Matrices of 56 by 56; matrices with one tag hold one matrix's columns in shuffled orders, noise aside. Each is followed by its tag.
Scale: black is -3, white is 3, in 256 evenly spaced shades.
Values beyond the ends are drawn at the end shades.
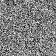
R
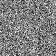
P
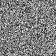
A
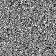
A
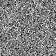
A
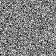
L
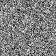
A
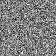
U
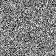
A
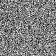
R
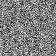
R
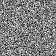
A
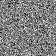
L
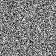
L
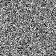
A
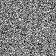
L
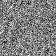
R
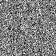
P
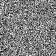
P
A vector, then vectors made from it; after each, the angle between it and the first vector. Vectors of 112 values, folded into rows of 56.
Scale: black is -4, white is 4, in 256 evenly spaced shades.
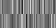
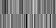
partly aligned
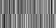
orthogonal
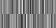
nearly opposite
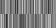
partly opposed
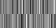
nearly opposite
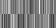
partly opposed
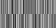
partly opposed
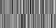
nearly opposite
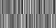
nearly parallel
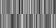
nearly parallel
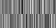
nearly parallel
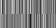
partly aligned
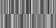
partly opposed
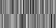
nearly opposite
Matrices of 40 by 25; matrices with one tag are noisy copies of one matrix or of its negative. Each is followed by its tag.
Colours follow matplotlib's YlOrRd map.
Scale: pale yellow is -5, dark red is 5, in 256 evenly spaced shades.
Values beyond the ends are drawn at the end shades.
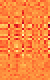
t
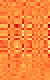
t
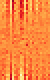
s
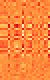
t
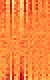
s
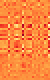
t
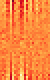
s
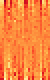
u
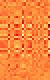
t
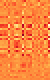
t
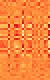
t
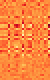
t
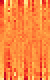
u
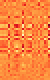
t
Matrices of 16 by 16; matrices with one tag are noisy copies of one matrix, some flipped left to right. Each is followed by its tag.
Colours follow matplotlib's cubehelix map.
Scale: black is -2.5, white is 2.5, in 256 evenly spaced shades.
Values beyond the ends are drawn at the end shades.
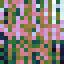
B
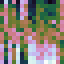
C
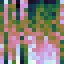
C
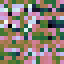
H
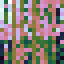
B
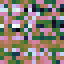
H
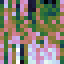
C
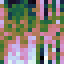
C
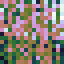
B
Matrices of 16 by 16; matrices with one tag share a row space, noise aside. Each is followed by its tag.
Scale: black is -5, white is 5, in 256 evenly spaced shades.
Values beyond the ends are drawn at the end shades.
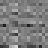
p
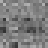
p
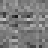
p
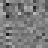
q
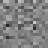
q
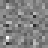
q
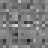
p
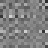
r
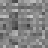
p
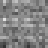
p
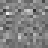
q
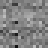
p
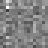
q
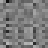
q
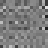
r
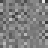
r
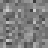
q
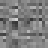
p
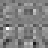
q
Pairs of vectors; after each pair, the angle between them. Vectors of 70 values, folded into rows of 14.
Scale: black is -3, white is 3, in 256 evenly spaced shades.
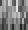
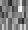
partly opposed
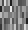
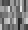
partly opposed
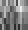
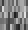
partly aligned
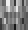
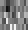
partly opposed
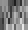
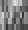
nearly opposite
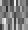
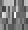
partly opposed
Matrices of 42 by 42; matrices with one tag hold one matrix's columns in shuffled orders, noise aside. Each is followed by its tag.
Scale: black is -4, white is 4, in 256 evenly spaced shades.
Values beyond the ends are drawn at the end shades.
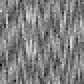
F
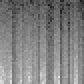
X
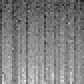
X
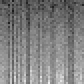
X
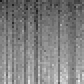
X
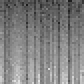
X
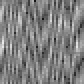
F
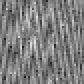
F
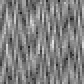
F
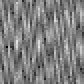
F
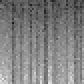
X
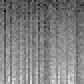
X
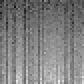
X
